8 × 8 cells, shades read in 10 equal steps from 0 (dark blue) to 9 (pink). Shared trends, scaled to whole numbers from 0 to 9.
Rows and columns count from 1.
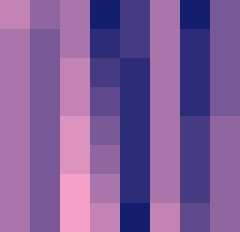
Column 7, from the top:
0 1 1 1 2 2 2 3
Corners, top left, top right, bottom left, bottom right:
7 4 6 5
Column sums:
49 33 60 28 9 49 12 36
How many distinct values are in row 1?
6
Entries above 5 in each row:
3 3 3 3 3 3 4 4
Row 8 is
6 4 9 7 0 7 3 5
